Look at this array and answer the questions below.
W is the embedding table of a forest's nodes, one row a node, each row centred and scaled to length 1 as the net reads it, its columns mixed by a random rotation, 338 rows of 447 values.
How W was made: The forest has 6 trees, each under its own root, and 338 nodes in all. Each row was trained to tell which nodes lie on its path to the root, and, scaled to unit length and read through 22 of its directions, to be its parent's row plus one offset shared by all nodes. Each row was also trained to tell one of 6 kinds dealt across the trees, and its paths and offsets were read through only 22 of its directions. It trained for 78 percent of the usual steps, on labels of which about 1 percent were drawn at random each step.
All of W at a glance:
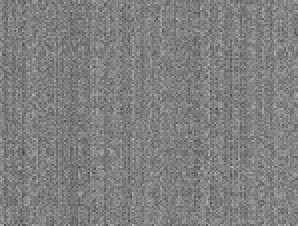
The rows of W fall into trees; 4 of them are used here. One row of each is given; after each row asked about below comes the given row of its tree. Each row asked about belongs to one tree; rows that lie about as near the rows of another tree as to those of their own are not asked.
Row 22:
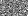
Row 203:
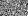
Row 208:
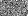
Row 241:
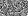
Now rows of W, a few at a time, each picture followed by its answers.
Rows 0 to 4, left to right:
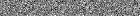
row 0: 203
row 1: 241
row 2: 241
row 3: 22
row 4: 241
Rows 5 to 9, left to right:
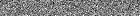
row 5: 203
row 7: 22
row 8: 241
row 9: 22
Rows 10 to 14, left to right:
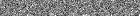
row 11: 241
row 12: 203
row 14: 22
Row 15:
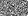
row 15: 203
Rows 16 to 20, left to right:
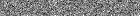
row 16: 203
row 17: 241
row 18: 22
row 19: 22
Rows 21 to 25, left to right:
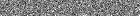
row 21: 22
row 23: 241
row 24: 22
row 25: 203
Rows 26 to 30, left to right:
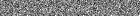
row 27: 208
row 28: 203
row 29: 208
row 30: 208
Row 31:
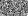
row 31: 241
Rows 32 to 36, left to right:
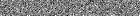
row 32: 241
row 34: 241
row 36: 208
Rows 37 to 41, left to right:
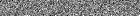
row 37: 203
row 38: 22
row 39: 241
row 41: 22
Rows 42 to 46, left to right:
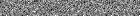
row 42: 203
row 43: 22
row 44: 22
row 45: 203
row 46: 203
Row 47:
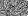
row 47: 203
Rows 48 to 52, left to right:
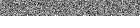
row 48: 22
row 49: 208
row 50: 22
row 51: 241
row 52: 22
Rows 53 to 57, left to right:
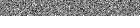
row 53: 22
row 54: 241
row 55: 22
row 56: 22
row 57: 22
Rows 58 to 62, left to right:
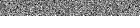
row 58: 241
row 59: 22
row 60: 241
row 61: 203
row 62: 241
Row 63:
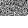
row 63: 22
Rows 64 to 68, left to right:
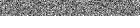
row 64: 22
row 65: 241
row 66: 208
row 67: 22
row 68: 241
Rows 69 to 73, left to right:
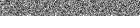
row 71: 203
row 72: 22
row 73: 203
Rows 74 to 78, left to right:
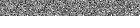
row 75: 22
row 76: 208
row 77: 208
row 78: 22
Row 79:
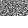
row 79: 241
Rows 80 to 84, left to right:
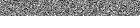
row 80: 241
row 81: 241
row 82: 22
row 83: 22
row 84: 203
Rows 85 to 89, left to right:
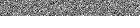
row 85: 203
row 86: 22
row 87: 203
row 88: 241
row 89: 241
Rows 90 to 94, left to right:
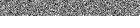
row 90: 208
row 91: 203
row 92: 22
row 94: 241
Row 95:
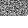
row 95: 203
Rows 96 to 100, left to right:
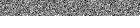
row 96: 241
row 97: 22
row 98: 22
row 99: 203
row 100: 203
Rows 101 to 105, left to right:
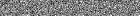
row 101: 208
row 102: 241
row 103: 241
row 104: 203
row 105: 241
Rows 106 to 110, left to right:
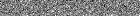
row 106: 241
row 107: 22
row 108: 22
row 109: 22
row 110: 203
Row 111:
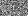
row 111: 22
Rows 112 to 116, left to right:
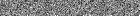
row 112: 22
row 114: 22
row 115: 22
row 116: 22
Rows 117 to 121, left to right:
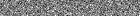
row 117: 208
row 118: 22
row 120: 241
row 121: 241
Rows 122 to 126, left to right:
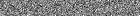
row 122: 203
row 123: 203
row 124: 22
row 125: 208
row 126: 241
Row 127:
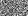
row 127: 241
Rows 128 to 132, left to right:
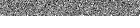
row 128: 22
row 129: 22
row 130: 203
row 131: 208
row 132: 208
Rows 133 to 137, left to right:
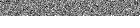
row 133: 241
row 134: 241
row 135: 208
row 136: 203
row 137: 22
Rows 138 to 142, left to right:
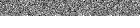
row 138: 241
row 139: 22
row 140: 241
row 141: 203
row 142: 208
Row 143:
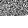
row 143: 203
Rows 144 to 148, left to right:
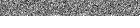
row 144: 22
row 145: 208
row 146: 241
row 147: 203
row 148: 22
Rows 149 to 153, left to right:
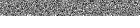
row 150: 22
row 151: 203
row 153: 241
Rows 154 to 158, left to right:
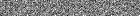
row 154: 208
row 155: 203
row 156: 241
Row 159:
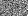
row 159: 22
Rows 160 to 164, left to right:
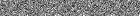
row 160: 22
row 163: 203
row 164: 208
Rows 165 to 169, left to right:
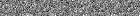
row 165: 241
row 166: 241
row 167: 208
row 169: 22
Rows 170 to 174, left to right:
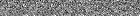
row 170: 203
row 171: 203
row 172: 208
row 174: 22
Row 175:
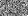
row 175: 208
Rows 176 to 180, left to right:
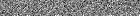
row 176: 241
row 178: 22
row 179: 203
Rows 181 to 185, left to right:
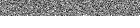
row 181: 22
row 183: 241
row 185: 241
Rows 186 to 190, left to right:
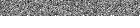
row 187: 203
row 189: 241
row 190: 22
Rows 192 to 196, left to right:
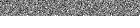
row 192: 241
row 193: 203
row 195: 208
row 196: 22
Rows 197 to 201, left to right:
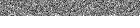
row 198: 241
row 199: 22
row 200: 203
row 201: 22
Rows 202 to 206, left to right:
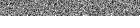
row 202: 208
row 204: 241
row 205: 241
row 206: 203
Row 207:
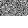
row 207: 22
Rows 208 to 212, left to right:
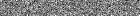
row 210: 22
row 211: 241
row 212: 22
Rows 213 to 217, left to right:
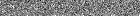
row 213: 22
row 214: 203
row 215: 241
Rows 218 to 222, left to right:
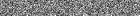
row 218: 241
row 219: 241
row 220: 241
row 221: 241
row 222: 208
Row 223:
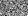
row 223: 241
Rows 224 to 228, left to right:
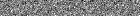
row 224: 22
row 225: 241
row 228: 241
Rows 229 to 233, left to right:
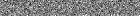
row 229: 241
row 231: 241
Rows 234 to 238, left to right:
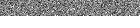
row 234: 241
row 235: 22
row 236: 22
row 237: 22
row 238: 241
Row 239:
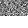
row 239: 241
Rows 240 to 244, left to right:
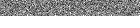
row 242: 22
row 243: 22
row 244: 241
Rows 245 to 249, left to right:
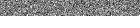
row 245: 208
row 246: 241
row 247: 22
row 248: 208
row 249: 22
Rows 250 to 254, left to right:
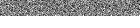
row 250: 22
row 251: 22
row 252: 22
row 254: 22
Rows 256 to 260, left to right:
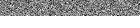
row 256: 241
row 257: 203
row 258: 241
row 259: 203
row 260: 203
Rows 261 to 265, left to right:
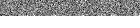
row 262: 203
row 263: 241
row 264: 241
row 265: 241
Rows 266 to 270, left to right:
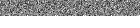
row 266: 22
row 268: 22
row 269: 241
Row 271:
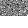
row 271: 22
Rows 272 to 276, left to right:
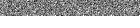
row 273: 22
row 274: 241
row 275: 208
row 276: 208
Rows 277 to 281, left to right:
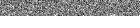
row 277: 22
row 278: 203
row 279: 203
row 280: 241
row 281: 22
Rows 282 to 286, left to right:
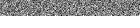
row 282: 22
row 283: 22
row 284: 241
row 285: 22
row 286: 208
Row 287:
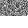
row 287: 22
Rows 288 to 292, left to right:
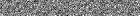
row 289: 241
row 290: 241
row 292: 241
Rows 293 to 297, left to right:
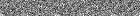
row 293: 241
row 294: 241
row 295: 241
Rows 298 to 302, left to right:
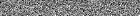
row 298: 203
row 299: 22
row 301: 203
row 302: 208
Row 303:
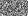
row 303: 22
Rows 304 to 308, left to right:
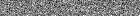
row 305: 203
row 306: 203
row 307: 22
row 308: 208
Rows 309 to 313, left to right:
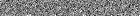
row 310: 22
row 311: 22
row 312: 241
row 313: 22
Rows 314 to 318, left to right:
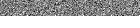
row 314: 241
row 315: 203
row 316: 22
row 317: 22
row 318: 241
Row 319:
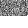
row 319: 208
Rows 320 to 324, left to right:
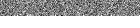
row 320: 241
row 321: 22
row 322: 241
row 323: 241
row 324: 22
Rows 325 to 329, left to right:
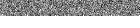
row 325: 22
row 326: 203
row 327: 208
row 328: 22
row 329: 241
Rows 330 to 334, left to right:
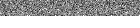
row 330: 241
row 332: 22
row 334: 208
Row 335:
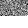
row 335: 203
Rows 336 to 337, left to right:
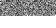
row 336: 22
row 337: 22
